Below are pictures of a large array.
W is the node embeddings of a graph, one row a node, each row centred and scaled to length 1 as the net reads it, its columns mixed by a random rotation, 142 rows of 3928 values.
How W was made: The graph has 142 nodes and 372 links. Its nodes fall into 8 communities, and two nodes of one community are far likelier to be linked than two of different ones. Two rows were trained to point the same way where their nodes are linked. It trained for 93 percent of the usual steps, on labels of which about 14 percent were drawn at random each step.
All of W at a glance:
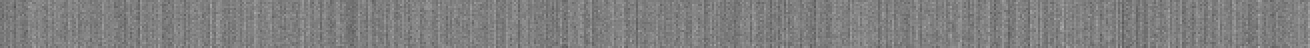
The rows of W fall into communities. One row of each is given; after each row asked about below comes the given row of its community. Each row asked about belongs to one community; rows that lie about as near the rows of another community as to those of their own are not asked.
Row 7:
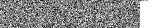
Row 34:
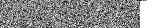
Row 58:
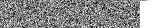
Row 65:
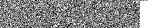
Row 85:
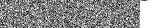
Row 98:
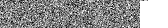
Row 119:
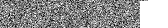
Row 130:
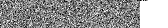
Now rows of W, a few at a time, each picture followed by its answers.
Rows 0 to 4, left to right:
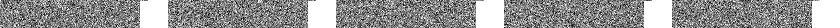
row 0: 98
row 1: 34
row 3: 85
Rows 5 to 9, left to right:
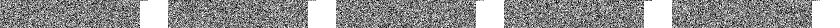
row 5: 119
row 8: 58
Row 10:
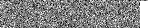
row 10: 65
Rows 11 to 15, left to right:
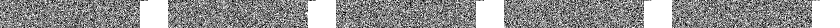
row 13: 34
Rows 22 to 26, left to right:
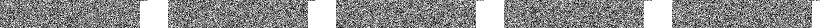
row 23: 65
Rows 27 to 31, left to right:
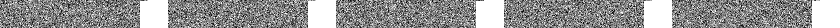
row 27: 98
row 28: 119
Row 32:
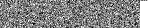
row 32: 85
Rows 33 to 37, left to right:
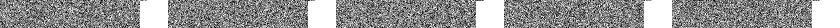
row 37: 7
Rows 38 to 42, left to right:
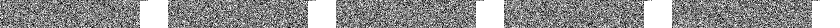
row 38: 119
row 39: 65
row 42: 34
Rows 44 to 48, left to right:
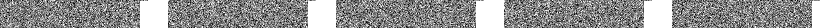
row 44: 34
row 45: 98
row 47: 98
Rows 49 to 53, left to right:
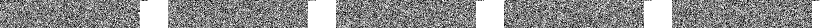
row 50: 7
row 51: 34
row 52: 130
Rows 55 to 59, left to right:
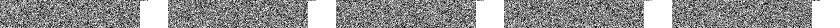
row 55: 65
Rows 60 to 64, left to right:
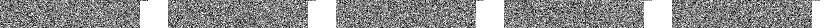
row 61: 130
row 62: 85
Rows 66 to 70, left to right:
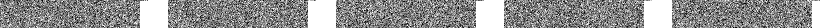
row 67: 98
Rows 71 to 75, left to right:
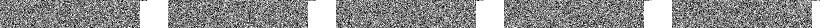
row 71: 65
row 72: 130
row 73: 65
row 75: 130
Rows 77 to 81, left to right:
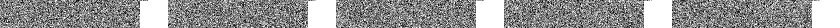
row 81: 130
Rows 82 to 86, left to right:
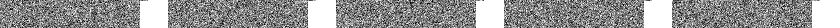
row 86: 98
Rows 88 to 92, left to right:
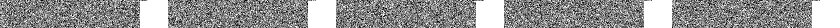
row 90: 130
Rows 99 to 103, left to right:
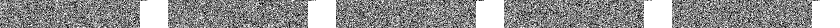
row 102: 98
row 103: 85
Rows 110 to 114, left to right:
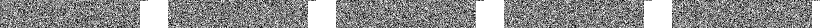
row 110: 130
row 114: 34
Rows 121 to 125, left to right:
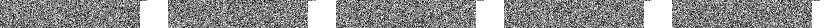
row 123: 7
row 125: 65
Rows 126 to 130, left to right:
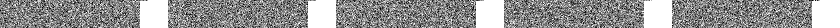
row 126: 130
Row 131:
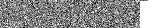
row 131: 85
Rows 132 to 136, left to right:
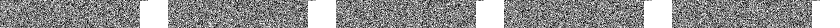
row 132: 65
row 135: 34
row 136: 34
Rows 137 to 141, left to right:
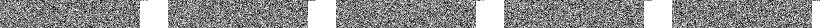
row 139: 98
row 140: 119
